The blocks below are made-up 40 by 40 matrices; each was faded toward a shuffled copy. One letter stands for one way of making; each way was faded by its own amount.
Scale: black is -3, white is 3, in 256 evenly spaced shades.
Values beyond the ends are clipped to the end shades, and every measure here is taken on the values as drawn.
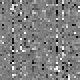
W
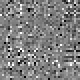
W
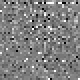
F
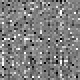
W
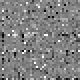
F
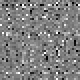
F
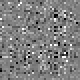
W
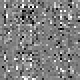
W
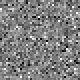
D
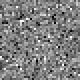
D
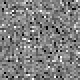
D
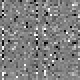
W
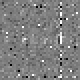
W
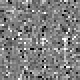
F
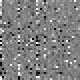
W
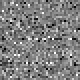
D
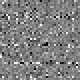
F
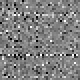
F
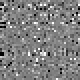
F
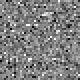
D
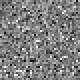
D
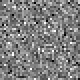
D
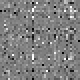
W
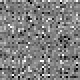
W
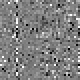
W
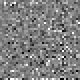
F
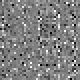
W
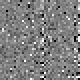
W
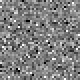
D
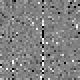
W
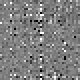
W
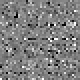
F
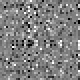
W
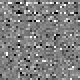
F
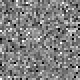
D
